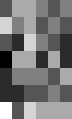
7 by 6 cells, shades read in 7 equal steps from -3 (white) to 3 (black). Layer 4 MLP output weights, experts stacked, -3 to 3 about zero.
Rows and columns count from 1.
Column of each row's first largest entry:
1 4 2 1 1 1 2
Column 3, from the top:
-1 -1 -2 -1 0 1 -2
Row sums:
0 -1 4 4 2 7 -7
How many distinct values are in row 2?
4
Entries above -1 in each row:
4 4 5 3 5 6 1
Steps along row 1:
down same up up down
